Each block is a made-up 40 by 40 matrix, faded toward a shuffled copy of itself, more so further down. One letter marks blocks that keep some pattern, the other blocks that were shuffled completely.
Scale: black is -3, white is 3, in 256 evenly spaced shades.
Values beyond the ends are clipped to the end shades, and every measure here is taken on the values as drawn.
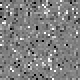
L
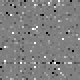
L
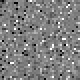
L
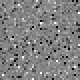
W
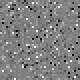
W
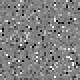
W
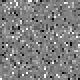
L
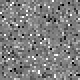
W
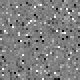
W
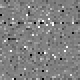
L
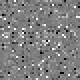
L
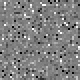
W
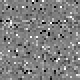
L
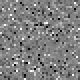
W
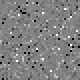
W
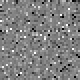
L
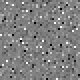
W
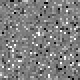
W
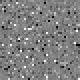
W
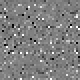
L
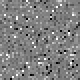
W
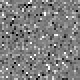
L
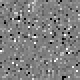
W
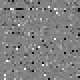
L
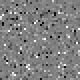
L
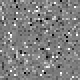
L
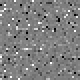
W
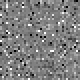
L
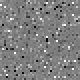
W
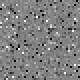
W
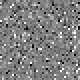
W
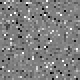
L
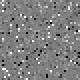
W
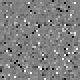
L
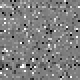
L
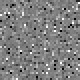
W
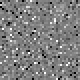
W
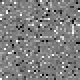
L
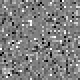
L
